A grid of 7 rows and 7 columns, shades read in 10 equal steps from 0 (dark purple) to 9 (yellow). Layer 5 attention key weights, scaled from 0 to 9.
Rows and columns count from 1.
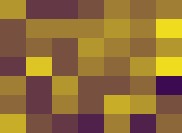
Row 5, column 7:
0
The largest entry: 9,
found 2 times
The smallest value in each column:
2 2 2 1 3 1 0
